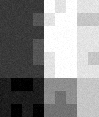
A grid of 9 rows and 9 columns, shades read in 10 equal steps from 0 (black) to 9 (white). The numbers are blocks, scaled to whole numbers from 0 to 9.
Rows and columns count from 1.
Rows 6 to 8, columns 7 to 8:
9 8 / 5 7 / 5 7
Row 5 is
2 2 2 3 8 9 9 8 7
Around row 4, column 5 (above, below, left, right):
9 8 3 9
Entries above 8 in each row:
2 2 3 3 2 2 0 0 0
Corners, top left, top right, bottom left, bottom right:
2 8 1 7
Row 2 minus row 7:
1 2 2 2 3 4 4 0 0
